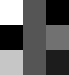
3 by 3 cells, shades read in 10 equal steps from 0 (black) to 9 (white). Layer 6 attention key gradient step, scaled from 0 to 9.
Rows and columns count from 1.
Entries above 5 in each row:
1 0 1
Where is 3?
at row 1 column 2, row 2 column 2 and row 3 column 2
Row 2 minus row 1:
-9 0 4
